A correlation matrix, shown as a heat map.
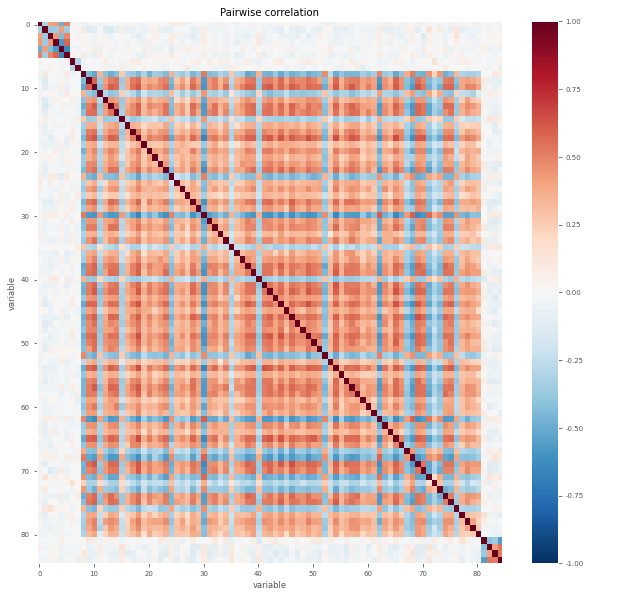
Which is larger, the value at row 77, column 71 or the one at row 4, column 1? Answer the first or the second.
the second
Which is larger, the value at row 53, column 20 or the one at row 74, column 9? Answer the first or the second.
the second
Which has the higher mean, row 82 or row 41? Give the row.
41
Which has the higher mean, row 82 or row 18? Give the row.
18
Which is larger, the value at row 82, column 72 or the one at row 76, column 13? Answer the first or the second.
the first
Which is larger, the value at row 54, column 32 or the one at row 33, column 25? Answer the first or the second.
the first
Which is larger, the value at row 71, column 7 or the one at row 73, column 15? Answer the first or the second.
the second
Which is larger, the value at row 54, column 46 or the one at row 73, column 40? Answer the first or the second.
the first
